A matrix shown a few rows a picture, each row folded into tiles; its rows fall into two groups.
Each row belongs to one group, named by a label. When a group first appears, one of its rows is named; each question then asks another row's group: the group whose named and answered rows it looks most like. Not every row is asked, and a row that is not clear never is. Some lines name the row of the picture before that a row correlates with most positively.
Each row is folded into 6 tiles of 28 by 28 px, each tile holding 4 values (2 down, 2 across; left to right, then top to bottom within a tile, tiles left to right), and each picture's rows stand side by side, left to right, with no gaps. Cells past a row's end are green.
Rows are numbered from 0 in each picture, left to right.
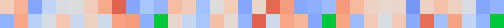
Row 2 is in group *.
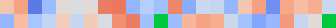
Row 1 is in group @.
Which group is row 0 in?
*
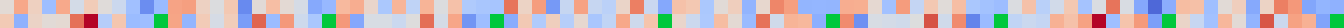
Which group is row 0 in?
*
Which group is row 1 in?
*
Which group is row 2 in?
*
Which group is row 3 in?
@
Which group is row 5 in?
*
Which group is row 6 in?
*
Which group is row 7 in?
*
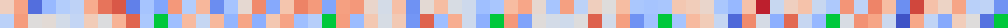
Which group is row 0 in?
*
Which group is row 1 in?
@
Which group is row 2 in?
*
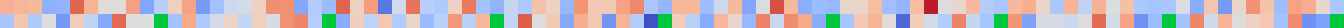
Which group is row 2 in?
@
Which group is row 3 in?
@
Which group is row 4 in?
*
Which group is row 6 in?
*
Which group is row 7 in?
@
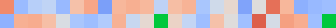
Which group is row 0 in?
@
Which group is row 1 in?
*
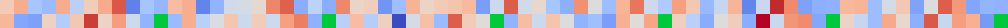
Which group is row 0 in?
*
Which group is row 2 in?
@
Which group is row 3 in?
@
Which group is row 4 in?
*
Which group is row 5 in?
*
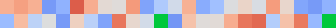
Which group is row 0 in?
@
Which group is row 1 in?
*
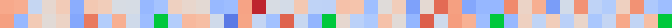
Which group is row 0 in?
*
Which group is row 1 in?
@
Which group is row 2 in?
*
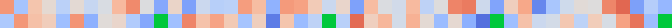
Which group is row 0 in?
@
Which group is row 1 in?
@
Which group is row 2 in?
@
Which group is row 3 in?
*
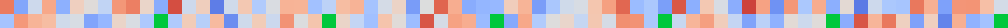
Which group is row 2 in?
*
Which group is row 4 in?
@
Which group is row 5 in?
@
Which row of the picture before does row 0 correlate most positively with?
0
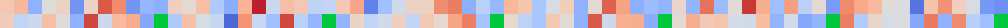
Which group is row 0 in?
*
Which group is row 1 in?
@
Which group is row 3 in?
*
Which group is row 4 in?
@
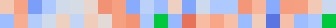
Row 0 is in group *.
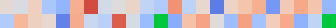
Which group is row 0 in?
@
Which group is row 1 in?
@
